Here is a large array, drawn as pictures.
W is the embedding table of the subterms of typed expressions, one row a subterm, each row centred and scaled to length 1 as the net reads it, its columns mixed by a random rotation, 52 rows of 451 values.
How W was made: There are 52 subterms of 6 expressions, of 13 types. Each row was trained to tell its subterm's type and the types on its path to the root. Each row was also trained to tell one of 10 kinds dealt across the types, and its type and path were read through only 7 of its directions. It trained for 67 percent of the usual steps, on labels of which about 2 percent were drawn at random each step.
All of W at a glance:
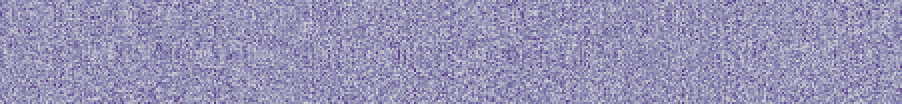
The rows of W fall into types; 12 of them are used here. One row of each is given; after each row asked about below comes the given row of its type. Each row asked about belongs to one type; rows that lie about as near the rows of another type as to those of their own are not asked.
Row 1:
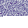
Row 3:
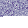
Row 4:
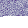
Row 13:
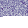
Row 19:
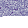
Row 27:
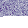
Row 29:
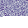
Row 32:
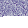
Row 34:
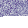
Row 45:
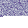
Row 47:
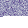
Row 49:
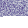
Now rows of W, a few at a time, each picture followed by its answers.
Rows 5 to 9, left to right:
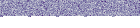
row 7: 3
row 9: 32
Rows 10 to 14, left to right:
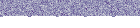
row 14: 45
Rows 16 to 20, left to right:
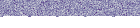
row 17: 45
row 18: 13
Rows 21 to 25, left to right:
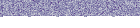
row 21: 32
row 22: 13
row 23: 29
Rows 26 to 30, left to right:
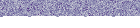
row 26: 47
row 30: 1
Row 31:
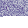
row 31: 49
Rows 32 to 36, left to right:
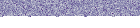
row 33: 49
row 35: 47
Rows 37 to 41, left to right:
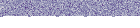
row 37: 34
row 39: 3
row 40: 1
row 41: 29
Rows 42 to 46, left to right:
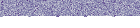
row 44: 45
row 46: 32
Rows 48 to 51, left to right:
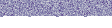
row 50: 4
